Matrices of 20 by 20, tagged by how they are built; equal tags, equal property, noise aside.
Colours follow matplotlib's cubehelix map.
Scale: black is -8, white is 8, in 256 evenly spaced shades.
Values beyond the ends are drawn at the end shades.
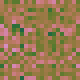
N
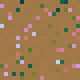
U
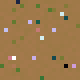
U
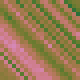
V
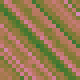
V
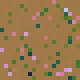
U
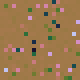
U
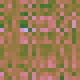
N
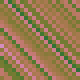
V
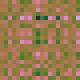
N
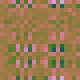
N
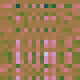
N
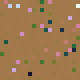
U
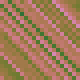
V
